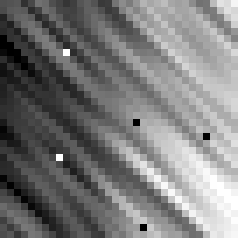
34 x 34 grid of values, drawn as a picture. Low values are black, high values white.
The grain runs diagonally down to the right. Values rise toward the right. Five lone cells stand out: two far higher and three far lower than their neighbours. The ninth with the highest average is the bottom right.
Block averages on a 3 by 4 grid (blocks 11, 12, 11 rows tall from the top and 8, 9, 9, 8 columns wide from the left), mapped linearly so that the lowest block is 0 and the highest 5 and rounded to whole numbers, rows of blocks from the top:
0 1 3 4 | 0 1 3 4 | 0 1 3 5
